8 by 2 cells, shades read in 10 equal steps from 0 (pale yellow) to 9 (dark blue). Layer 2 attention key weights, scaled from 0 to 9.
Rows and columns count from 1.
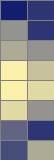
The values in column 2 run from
1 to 8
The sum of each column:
30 38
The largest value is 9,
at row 1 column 1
